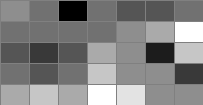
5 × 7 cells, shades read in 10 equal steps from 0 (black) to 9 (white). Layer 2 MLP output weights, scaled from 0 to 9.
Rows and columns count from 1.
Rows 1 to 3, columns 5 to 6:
3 3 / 5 6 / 5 1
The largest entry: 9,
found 2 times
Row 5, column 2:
7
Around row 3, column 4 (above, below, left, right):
4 7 3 5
